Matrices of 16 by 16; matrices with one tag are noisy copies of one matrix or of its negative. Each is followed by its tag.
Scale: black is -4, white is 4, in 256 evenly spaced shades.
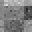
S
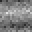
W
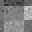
S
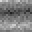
W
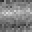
W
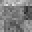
S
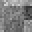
S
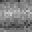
W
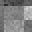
S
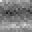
W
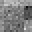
S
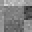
S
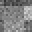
S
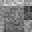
S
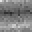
W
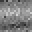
W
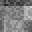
S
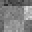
S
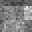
S
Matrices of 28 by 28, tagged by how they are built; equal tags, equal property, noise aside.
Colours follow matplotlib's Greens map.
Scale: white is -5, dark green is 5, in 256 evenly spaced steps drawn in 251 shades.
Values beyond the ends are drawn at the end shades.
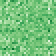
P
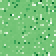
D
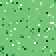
D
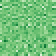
P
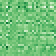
P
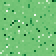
D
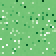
D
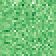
P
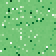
D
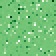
D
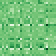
P
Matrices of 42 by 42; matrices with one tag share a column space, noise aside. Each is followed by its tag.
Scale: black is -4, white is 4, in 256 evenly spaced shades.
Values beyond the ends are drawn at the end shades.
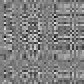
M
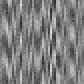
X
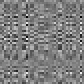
M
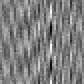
X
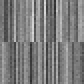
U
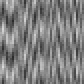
X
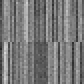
U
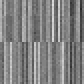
U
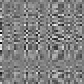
M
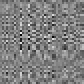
M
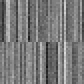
U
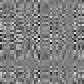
M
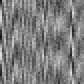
X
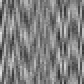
X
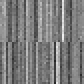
U
